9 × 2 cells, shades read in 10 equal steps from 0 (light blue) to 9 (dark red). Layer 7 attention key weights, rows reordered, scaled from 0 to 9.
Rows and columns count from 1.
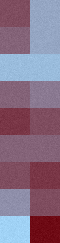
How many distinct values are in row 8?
2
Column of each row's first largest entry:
1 1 1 1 1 1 2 2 2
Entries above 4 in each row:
1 1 0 1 2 2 2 1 1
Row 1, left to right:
6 2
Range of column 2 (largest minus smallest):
8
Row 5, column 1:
7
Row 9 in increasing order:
0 9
